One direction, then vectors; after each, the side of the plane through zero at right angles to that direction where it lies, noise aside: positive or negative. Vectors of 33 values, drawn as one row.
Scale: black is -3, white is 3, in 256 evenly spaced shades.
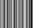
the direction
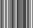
negative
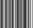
negative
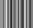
positive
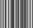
negative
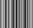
negative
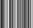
negative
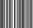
positive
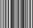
negative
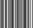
negative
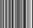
negative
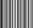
negative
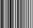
negative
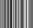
positive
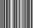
positive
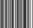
negative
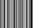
positive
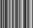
negative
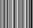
positive
